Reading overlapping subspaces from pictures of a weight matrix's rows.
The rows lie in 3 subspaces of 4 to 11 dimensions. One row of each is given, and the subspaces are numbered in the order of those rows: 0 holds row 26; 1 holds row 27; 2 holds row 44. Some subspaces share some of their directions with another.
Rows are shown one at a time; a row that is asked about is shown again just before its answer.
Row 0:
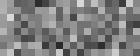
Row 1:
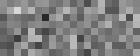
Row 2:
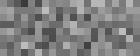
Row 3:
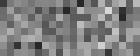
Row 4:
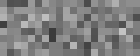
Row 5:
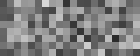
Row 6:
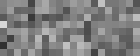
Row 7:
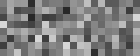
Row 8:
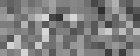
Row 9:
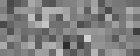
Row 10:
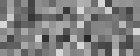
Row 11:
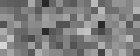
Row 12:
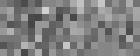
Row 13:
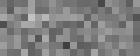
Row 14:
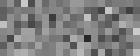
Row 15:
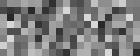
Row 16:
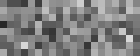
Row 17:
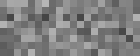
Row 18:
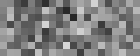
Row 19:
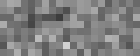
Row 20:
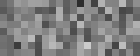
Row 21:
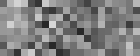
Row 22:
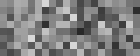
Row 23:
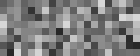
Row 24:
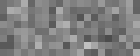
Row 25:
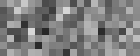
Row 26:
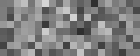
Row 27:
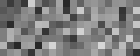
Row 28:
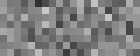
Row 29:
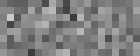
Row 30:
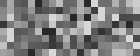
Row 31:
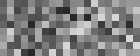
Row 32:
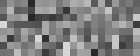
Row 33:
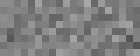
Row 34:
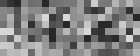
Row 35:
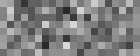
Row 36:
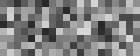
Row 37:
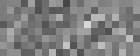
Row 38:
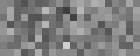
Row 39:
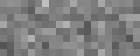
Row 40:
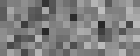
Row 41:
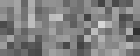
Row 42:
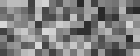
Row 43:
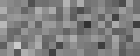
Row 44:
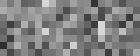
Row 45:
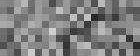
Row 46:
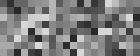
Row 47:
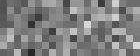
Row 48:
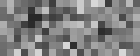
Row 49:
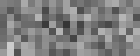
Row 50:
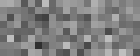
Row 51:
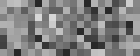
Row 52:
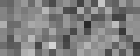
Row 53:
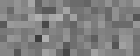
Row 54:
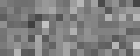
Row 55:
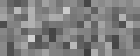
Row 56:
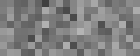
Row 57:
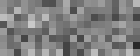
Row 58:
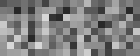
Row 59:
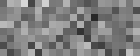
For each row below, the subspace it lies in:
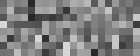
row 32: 1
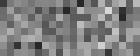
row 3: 1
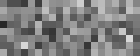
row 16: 0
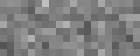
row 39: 2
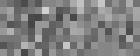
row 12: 0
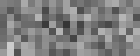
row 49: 2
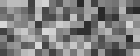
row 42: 0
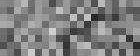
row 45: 1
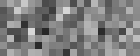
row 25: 2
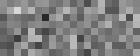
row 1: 2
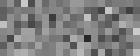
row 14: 2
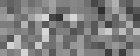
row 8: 2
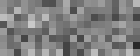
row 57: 1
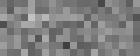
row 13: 2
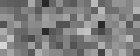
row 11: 2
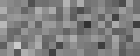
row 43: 1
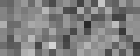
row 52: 1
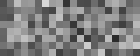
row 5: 1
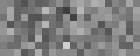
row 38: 0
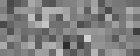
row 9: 1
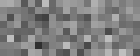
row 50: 2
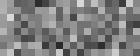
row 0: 1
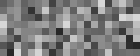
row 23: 2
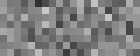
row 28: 1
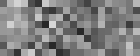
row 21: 1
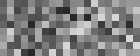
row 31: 1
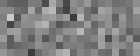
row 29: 2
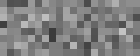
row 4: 2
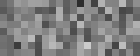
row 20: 1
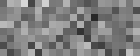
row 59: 1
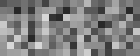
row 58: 2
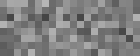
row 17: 2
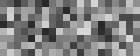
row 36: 2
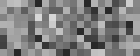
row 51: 1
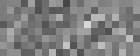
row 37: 1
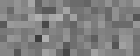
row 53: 1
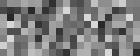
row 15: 2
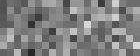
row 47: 1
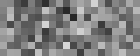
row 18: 0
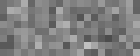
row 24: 2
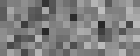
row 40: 2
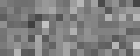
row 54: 1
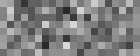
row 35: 0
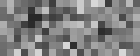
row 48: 2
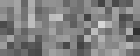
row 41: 2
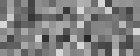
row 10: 1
